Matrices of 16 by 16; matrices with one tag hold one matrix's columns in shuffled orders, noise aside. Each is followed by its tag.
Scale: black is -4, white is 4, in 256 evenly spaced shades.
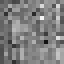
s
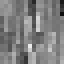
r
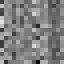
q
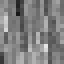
r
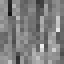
r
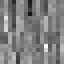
r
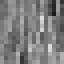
r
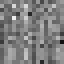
s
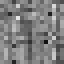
s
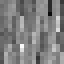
r
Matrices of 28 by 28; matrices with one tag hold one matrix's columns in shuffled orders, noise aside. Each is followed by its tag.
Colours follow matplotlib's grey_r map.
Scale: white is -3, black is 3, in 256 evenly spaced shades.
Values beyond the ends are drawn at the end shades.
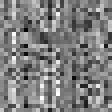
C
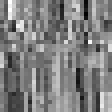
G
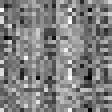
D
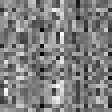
C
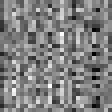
C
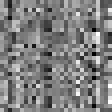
C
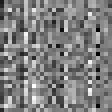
C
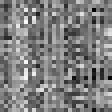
D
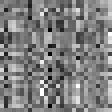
C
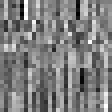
G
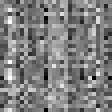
D
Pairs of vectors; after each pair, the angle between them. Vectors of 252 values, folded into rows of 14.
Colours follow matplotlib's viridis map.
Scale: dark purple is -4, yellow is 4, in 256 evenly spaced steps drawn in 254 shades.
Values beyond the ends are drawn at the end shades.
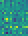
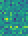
nearly parallel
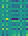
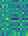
nearly parallel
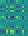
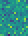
orthogonal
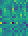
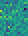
orthogonal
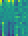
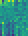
nearly parallel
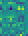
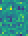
nearly opposite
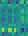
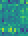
nearly parallel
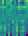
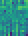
nearly parallel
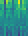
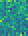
partly aligned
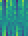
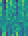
nearly parallel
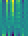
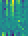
nearly parallel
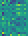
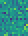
orthogonal
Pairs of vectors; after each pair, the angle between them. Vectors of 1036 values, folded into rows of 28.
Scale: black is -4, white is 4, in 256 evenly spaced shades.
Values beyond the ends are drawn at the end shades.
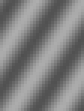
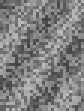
partly aligned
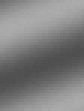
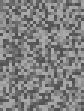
orthogonal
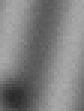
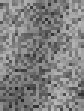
partly aligned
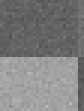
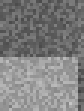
nearly parallel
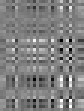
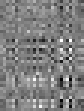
nearly opposite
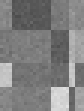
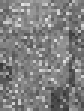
partly opposed
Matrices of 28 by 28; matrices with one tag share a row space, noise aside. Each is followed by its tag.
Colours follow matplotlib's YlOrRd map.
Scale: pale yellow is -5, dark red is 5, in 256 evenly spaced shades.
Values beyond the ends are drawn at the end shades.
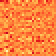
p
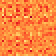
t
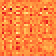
t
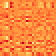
p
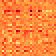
t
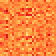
p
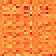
t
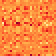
t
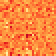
p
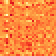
p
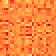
p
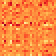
t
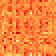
t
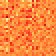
p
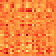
p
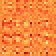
t
